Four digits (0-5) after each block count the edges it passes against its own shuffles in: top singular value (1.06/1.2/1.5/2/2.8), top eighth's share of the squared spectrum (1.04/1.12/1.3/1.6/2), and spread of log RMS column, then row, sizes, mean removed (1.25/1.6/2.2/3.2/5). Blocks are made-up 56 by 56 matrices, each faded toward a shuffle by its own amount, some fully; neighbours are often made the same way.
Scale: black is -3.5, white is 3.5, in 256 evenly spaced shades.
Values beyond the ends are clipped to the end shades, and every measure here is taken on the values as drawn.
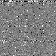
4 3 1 2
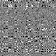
4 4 1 3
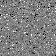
1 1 0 0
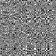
4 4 2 3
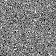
0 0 0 0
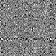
4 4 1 2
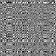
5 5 3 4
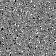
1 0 0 0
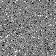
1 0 0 0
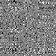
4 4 2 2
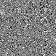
3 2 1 0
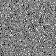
3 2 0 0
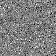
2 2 0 0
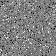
0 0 0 0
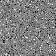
3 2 0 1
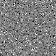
3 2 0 1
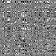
4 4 2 3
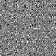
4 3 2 2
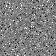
1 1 0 0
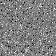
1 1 0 0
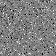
0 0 0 0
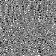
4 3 1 1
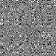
4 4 2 2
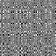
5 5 3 3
